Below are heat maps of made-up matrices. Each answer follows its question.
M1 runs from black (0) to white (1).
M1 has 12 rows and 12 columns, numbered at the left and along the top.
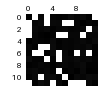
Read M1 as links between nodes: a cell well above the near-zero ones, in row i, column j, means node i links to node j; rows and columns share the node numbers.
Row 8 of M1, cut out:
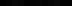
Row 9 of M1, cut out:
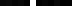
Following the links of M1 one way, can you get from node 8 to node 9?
no
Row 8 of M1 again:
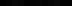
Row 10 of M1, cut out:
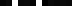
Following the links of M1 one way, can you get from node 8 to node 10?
no
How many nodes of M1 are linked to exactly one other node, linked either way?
1
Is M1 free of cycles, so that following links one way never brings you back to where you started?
no
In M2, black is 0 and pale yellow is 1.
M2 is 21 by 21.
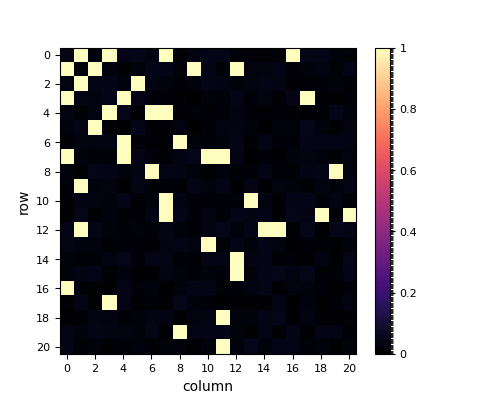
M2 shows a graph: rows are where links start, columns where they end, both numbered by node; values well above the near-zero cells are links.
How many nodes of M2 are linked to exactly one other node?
10
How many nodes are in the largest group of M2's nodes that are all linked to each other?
2
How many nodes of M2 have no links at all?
0
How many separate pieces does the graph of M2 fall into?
1
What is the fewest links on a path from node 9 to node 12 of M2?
2
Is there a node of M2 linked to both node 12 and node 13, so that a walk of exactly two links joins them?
no
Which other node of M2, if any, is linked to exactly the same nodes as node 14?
node 15
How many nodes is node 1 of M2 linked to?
4
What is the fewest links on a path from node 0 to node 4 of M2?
2
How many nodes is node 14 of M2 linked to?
1
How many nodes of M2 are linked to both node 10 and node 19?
0
